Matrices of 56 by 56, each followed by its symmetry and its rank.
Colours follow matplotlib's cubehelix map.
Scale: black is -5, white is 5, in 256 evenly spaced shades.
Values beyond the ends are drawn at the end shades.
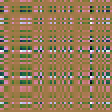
neither, rank one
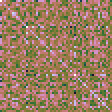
symmetric, rank five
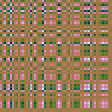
symmetric, rank one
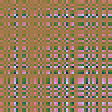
symmetric, rank one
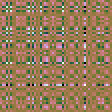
symmetric, rank two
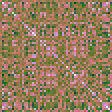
symmetric, rank five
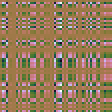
neither, rank one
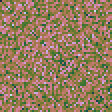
symmetric, full rank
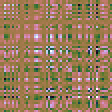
symmetric, rank two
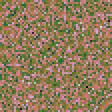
symmetric, full rank
